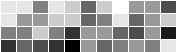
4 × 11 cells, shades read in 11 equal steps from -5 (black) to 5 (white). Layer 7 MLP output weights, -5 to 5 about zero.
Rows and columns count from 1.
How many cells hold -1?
6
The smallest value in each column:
-3 -1 -2 -3 -5 -1 -1 -1 -2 0 -4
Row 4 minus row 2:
-7 -2 -3 -6 -8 2 -1 -4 2 -1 1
